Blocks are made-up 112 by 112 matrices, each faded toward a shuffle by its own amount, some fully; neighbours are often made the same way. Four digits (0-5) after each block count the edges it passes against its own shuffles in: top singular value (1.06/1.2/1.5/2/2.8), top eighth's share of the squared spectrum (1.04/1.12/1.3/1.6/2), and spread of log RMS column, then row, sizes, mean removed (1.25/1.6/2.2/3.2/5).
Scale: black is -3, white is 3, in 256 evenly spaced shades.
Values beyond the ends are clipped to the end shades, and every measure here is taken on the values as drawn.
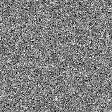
1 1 0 0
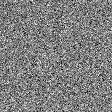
0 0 0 0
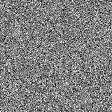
2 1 0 0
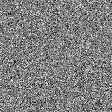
3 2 0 1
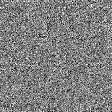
3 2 1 1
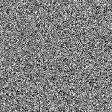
3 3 1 1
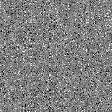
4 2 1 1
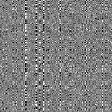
5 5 4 3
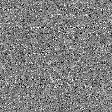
1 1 0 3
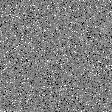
0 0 0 0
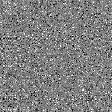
4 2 1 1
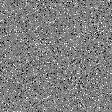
3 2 0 0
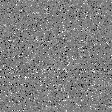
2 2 1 2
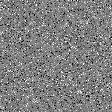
3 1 0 0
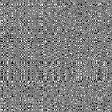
5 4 3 3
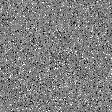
3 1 0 0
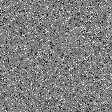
2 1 0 0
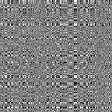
5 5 4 4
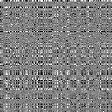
5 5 4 4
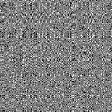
5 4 3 3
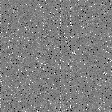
3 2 1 0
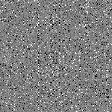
4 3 2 1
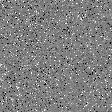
1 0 0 0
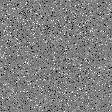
2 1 0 0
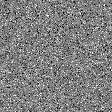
1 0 0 0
